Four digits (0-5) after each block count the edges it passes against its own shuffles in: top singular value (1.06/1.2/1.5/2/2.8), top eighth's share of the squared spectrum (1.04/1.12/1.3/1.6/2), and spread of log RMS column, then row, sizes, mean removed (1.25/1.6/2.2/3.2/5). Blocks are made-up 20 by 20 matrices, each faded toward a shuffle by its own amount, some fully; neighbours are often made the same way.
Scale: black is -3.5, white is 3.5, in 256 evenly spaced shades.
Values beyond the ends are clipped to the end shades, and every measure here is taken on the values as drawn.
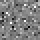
0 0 0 1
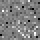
0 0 0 0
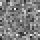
2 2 0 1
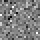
0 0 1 0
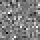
0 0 0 0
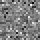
1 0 0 0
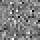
0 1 0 0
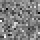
0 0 0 0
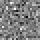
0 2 0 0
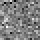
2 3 0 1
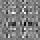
3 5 2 3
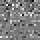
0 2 0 2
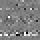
2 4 0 2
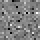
2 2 0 1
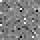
0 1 0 0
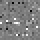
1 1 0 1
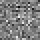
2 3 1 0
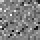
0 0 0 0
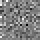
2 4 1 1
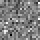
0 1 0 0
